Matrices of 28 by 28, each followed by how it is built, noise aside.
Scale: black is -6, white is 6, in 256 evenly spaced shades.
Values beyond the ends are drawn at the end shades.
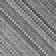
Toeplitz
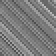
Toeplitz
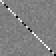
diagonal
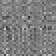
low rank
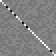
diagonal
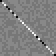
diagonal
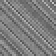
Toeplitz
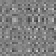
low rank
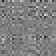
low rank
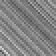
Toeplitz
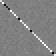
diagonal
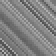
Toeplitz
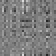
low rank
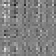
low rank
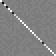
diagonal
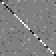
diagonal
